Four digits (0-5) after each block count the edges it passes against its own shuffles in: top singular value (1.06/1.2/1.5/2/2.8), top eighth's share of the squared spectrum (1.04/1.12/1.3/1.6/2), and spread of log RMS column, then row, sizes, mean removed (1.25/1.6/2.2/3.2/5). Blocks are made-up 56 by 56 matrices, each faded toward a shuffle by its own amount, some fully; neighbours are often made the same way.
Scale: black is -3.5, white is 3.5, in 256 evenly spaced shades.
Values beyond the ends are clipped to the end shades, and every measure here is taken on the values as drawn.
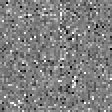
3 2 1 0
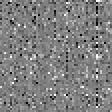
4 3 2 1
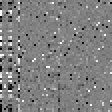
4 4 2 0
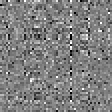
4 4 3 2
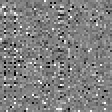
4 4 2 1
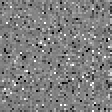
2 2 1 0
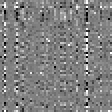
4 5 3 1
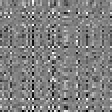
5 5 4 3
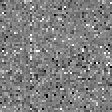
2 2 1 1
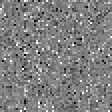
3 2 1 0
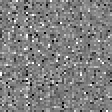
3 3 1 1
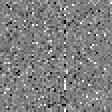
3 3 1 0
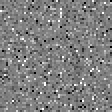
0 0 0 0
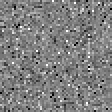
0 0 0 0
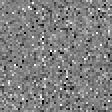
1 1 1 0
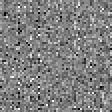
1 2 2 0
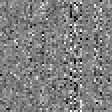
2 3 3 0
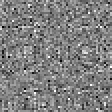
3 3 1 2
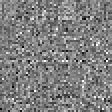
3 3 1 2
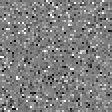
0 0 0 0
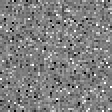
0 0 0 0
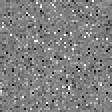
0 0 0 0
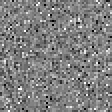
2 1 1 0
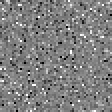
0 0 0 0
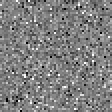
1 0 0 0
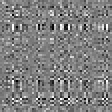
5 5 3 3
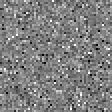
1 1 0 0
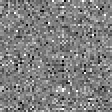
3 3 1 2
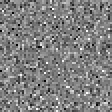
3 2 0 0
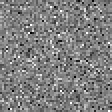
2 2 0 0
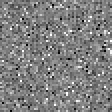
1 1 0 0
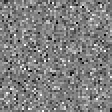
3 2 0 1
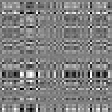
5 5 4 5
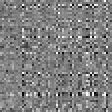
5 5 3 3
